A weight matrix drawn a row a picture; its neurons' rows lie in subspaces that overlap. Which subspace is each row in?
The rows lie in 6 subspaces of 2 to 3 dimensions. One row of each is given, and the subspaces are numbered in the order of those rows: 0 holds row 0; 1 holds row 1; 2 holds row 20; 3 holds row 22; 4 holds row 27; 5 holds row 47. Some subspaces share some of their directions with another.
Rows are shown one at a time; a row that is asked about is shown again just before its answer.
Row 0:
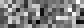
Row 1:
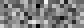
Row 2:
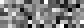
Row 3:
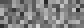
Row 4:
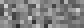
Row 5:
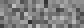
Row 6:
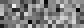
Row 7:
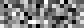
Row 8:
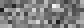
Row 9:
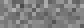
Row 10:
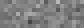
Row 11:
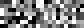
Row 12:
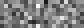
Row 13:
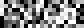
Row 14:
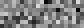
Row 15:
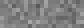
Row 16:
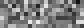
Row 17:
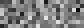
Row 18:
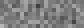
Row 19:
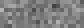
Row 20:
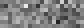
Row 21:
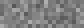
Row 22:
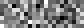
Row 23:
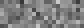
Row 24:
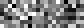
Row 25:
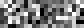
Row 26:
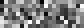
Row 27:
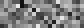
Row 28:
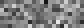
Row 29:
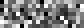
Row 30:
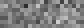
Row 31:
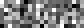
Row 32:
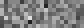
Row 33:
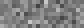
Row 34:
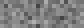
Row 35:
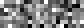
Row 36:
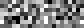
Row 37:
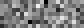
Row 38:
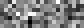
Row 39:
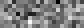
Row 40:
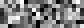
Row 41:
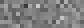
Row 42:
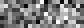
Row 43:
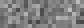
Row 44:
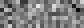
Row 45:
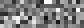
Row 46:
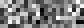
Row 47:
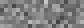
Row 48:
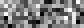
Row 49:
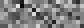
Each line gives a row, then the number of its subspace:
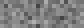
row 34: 1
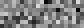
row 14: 0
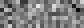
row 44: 5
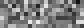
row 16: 4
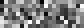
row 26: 2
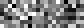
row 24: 3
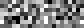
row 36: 0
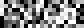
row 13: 2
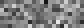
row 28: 5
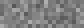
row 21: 1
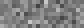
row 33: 3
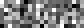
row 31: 5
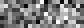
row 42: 2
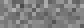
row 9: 4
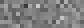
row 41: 2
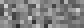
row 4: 1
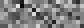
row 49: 4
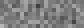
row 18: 5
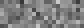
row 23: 4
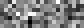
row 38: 3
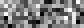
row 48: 0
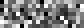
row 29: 2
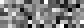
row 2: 5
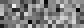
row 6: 1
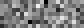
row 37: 3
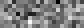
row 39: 3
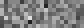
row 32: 2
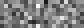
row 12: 1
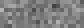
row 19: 5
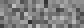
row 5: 2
